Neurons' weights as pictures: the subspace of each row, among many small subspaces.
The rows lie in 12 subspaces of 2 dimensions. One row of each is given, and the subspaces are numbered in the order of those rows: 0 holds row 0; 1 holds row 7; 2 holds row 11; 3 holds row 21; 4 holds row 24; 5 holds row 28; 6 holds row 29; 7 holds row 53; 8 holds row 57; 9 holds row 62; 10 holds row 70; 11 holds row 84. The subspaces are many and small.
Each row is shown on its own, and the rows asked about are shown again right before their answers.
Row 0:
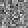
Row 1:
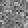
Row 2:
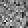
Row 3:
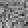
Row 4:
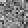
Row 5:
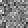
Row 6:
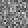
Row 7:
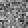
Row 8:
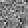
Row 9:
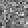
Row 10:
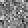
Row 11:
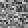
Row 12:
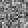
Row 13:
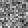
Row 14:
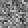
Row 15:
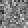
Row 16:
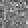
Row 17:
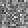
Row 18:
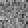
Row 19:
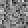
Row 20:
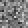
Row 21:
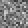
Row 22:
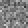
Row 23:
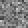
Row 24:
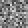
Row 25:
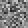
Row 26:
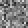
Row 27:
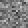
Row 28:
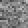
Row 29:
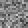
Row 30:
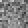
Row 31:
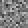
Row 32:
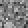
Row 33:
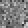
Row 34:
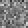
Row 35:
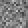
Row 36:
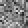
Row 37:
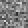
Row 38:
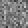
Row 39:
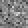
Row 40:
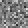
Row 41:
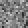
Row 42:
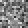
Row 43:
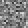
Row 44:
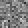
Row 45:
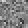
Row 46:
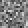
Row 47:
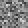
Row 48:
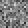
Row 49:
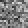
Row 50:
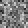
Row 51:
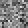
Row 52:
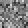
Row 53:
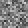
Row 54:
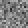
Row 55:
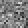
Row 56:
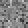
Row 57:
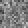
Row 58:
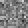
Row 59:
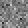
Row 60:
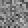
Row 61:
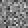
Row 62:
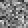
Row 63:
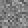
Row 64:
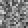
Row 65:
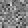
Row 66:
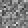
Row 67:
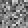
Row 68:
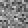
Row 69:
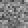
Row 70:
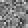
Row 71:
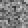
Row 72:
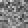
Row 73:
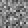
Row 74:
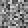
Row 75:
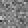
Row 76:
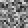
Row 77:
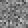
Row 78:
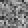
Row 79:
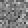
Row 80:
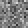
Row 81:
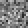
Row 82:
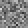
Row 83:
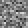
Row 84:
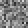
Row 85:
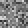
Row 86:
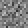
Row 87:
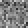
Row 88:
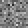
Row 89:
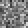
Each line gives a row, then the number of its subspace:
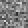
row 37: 2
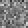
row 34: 0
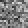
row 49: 2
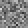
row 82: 3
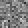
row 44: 7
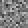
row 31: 6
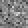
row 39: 4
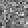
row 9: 6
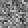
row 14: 7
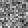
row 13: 6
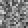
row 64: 8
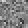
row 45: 10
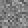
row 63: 7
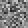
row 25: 3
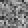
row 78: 9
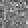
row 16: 6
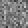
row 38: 3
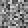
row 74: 0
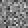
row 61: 0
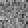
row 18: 1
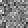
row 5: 8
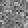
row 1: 9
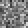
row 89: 0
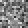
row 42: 2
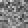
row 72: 5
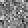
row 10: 9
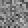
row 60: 6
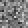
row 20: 2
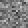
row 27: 5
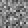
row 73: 11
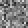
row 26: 11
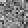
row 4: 9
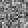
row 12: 6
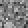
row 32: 4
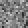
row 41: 1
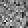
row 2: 10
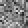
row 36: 9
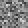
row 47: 7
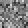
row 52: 4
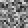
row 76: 5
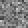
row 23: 9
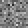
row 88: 4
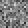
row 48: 11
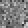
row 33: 0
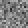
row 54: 3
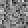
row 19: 11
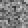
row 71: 5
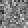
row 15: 8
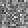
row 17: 0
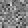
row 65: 4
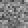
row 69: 5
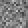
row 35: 10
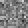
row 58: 9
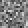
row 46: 2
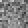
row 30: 5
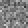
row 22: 11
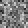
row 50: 8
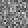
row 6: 3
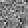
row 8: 10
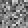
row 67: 11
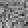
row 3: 6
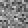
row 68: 2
